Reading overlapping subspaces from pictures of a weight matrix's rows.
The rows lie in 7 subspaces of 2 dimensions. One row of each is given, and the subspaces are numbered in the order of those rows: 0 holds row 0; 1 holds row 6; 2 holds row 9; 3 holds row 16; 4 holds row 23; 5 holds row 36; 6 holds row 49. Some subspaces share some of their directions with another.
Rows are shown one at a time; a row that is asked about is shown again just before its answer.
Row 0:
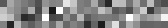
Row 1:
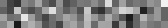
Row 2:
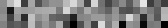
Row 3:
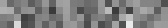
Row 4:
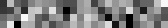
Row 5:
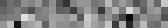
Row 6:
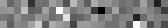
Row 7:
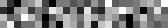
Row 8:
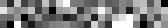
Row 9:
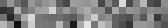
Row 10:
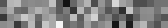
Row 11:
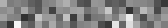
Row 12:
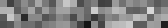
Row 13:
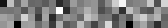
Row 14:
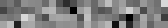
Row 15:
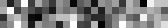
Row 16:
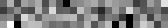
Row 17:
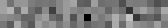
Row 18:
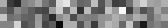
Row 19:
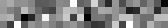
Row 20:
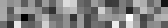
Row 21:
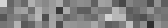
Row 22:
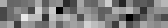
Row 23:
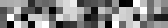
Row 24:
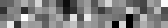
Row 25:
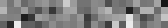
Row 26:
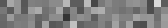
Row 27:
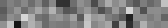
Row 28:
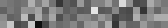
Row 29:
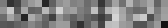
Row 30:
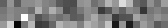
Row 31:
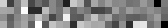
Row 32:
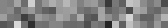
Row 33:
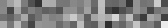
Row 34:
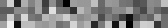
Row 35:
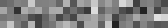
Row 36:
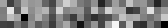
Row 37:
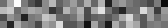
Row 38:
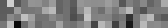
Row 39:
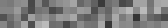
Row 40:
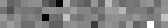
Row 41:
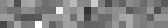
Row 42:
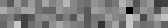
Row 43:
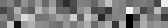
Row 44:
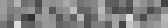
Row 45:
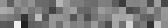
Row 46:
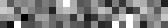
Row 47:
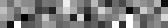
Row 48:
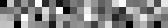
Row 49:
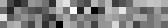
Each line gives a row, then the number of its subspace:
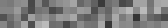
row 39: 4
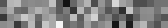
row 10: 6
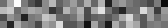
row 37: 6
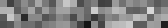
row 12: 5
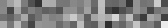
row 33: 5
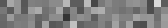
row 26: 1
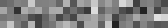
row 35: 4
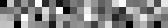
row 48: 0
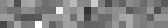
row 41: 3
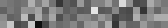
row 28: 4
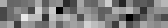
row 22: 0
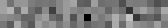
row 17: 1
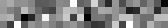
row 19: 3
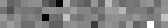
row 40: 6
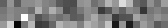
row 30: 4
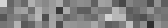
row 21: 0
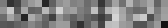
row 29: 5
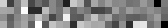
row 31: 1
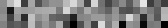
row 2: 2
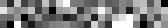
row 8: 3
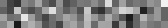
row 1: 6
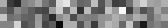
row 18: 6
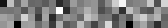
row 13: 0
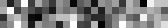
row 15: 2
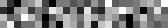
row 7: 6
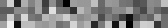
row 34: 3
